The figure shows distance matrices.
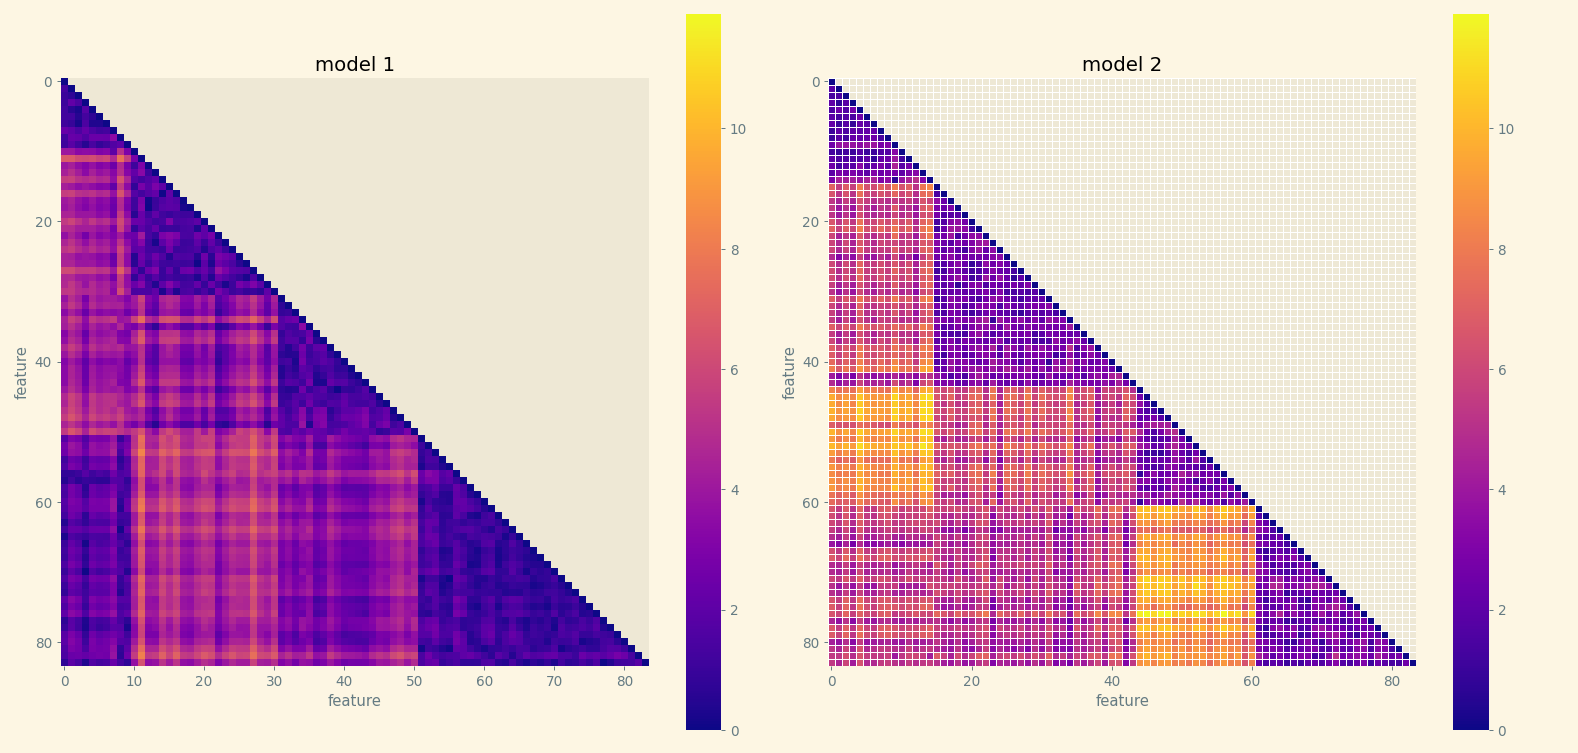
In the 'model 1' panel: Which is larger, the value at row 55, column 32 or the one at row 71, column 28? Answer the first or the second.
the second
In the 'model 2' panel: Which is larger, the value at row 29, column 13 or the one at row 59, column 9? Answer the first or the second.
the second
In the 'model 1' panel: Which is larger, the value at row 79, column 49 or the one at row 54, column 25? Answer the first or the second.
the second
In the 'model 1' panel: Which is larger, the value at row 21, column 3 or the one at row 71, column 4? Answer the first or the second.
the first
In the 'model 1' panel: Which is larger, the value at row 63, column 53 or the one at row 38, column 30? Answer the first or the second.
the second
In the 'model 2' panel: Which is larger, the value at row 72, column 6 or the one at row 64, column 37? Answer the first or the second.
the second
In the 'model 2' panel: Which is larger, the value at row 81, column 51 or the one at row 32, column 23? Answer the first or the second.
the first
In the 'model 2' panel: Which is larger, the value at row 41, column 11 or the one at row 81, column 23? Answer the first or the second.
the first
